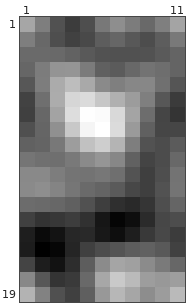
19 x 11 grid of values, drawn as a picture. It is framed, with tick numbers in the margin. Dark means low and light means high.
Average level on the scale: 40%. Ninth with the highest average: centre. Ninth with the lowest average: bottom left. Lone odd cells: none.
